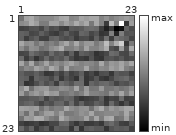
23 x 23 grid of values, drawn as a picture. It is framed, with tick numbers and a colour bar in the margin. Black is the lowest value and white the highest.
Overall the values sit about 40% of the way up the scale. An odd patch, rougher than its surroundings, sits in the top right. Stripes running across repeat 5 times from top to bottom. The top right is the roughest part.
